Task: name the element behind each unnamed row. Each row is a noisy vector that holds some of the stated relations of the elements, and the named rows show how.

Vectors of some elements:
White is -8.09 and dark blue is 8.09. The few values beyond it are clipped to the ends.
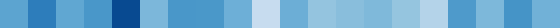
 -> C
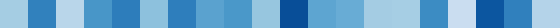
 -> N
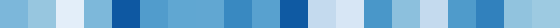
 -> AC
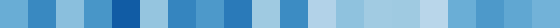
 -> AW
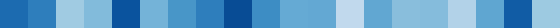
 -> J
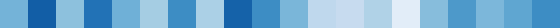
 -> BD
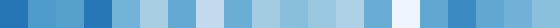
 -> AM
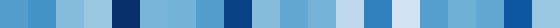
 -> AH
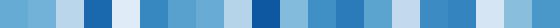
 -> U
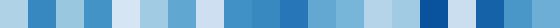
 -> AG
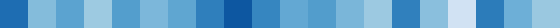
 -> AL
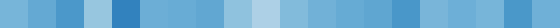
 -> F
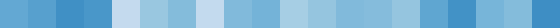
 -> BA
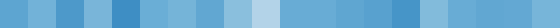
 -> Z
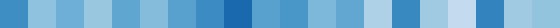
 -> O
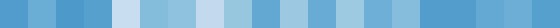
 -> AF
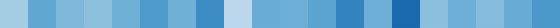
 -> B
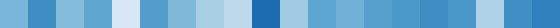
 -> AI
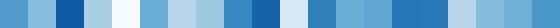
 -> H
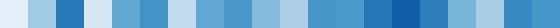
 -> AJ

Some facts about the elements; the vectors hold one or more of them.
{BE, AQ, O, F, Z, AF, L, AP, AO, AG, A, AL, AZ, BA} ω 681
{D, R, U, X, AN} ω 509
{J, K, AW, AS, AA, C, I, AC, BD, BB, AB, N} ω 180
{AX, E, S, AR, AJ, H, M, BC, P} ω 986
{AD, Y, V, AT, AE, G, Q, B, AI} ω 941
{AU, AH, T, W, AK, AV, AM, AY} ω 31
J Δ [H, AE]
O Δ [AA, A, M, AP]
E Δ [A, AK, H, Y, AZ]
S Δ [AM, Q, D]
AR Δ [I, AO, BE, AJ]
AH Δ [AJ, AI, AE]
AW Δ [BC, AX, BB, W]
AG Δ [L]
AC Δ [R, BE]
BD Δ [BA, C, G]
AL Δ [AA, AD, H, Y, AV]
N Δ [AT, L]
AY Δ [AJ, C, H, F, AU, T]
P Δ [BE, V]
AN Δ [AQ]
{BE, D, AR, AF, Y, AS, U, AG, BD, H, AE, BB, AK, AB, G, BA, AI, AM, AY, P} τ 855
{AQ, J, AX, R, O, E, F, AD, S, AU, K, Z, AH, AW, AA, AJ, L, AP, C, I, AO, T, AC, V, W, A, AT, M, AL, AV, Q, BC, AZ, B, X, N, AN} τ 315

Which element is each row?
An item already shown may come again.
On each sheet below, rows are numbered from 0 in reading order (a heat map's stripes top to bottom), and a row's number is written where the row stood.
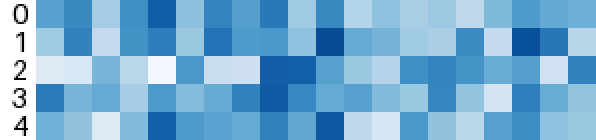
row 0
AW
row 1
N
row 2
P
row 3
AL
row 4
AC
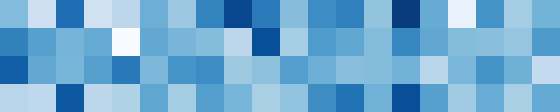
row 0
E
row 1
Y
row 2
AA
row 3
M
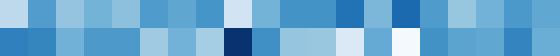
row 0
AT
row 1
AY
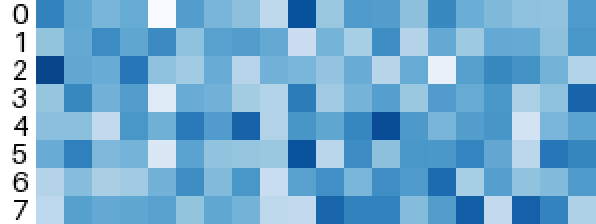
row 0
Y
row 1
AQ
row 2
AK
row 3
G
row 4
X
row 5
AE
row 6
V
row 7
L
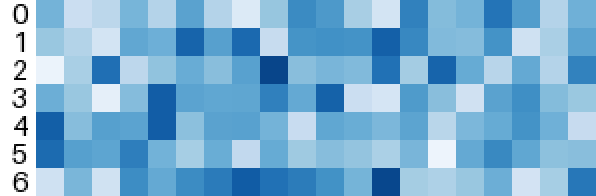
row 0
BE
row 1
R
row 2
S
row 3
AC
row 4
AV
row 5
AM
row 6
AN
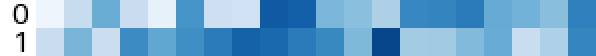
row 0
AR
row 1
AN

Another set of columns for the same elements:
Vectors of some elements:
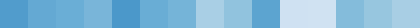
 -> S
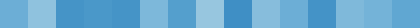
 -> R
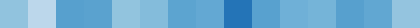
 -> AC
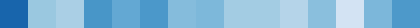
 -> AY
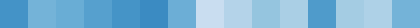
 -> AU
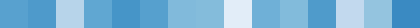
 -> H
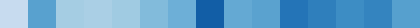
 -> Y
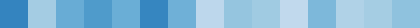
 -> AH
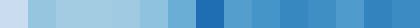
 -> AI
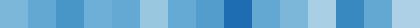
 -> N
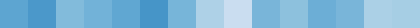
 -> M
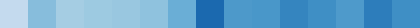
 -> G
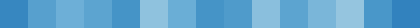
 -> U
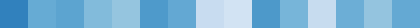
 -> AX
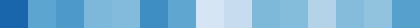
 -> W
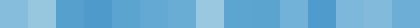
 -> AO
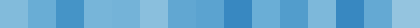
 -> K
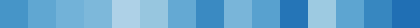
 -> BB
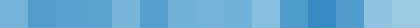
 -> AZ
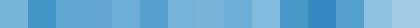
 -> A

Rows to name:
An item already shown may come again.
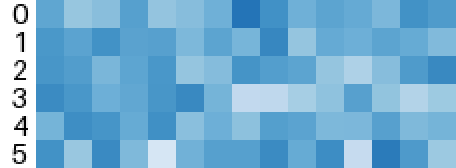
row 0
BD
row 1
X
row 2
AG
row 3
AV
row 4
L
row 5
AW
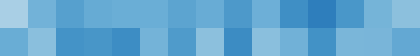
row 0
C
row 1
R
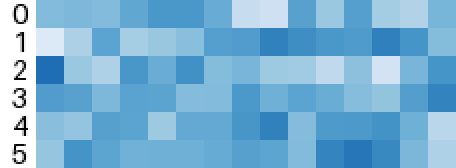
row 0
AJ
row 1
V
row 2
AY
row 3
AF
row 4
J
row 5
AA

